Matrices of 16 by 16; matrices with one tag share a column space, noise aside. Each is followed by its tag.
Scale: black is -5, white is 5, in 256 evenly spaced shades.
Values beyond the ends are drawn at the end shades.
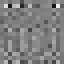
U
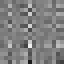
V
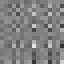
V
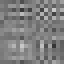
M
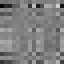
U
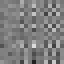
V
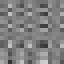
V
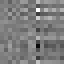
M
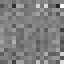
U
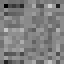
U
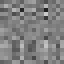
M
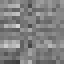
V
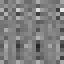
M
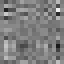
M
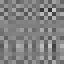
M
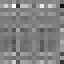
U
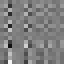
V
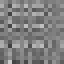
V
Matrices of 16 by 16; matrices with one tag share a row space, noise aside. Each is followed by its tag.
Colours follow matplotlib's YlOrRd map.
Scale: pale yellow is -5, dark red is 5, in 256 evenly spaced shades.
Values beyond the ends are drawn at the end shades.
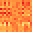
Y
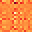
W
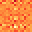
W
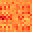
Y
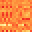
Y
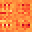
Y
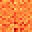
W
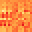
Y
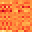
Y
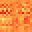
Y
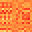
Y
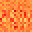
W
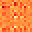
W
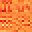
Y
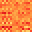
Y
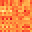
Y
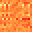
Y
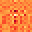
W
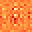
W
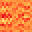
Y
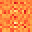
W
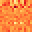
W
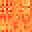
Y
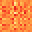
W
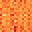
W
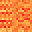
Y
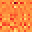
W
